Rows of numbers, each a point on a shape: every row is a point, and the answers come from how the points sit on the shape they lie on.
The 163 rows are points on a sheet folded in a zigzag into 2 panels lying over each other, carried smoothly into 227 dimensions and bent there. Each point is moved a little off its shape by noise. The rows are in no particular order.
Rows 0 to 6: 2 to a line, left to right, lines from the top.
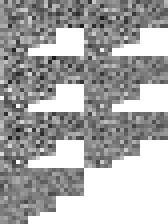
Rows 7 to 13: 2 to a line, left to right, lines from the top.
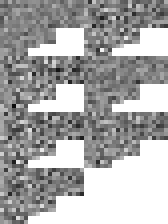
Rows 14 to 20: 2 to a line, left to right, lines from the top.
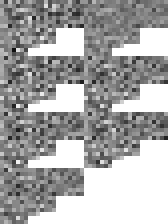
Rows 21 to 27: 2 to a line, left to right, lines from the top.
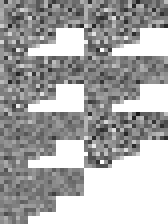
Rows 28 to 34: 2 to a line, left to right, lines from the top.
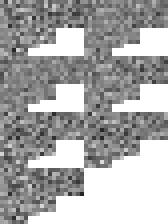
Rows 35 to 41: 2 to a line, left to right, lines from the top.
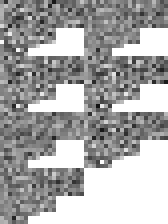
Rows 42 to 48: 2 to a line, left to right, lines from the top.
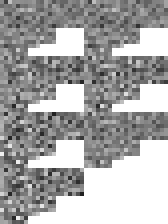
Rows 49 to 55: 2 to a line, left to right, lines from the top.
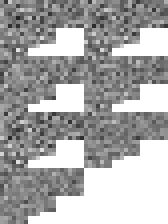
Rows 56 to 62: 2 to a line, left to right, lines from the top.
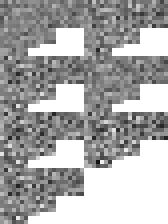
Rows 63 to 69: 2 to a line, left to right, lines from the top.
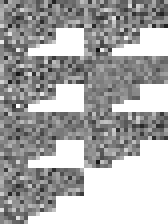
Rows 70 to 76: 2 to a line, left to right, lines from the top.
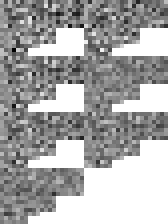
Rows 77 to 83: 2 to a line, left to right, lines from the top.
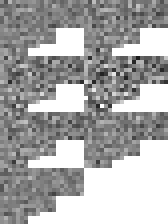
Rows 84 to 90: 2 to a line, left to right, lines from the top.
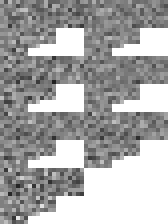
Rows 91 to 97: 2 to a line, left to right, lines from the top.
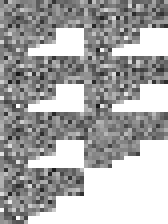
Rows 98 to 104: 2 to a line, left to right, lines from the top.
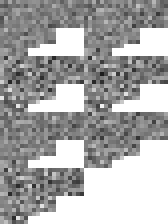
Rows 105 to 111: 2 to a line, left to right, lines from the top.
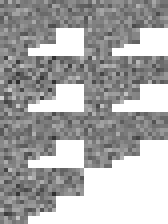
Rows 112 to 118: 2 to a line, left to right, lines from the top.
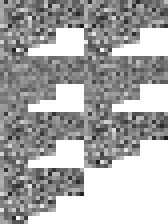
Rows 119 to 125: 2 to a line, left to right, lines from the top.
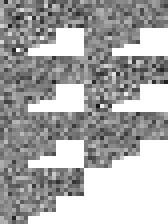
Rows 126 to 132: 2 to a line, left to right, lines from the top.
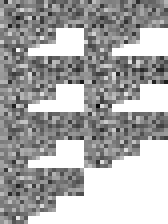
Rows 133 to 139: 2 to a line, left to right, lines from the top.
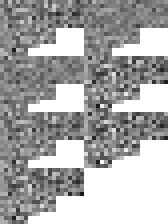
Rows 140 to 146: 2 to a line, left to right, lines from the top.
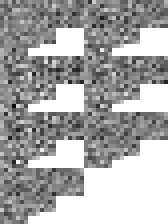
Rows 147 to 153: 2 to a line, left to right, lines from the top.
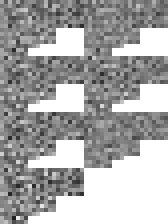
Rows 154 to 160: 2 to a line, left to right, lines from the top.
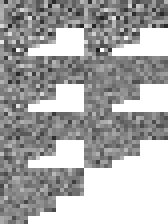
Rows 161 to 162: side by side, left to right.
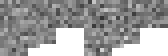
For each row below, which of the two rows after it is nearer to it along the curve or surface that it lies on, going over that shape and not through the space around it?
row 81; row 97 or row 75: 97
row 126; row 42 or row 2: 42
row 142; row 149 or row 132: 132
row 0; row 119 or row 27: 119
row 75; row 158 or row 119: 119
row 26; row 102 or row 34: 34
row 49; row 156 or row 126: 156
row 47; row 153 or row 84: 153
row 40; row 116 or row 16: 16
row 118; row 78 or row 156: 156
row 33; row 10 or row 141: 141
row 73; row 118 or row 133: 118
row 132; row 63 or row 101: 101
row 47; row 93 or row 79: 93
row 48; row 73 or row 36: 73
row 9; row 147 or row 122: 122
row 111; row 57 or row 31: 57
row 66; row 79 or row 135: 135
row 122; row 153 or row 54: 153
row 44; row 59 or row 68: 59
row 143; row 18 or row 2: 2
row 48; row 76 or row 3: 3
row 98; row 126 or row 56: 56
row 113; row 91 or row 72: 91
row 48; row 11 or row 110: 11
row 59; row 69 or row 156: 69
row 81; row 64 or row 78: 64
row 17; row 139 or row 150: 139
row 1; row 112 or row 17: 112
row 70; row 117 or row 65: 117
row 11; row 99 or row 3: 3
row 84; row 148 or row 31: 31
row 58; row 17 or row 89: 89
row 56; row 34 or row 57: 57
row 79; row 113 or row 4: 113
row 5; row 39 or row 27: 27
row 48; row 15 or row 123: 15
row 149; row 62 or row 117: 117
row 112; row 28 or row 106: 28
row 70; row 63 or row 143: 143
